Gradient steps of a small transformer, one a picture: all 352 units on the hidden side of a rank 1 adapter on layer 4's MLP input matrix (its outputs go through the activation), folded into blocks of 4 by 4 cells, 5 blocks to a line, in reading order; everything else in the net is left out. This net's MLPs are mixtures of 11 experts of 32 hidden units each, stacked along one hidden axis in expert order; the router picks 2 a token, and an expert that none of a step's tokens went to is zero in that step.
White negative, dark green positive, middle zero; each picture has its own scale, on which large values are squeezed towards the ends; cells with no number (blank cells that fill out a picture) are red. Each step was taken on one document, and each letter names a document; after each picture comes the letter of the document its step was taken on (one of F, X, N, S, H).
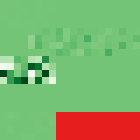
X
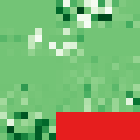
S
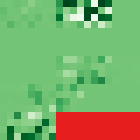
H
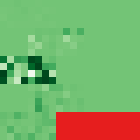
X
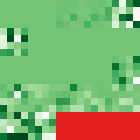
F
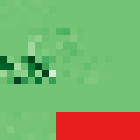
X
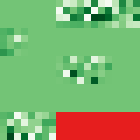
H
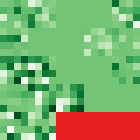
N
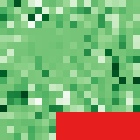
N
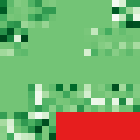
F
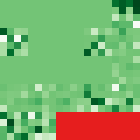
F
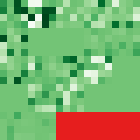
N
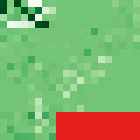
N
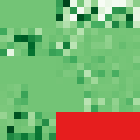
H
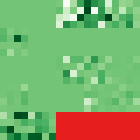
H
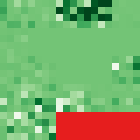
S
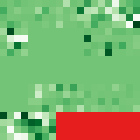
F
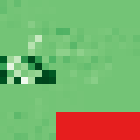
X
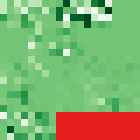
S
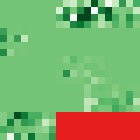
H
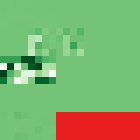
X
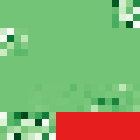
F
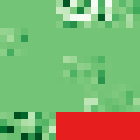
H
